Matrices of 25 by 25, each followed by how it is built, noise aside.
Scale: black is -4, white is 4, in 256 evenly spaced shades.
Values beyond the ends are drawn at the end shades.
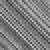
Toeplitz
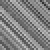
Toeplitz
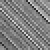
Toeplitz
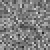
noise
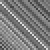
Toeplitz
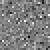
noise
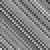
Toeplitz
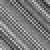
Toeplitz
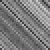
Toeplitz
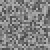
noise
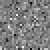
noise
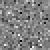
noise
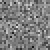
noise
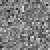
noise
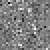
noise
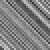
Toeplitz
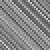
Toeplitz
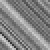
Toeplitz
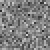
noise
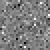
noise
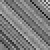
Toeplitz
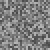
noise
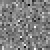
noise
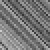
Toeplitz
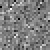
noise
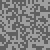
noise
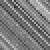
Toeplitz
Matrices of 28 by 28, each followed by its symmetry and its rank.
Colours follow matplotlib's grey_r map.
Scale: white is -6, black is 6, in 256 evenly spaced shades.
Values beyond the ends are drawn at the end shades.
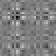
symmetric, rank two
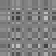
symmetric, rank one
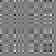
symmetric, rank one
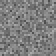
symmetric, full rank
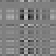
neither, rank one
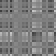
symmetric, rank one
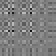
symmetric, rank two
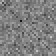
symmetric, full rank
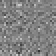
neither, rank five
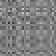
antisymmetric, rank two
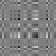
symmetric, rank one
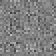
neither, rank five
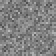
symmetric, full rank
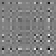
symmetric, rank two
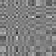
antisymmetric, rank two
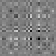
symmetric, rank two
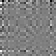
antisymmetric, rank two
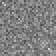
symmetric, full rank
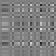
neither, rank one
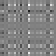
neither, rank one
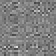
neither, rank five
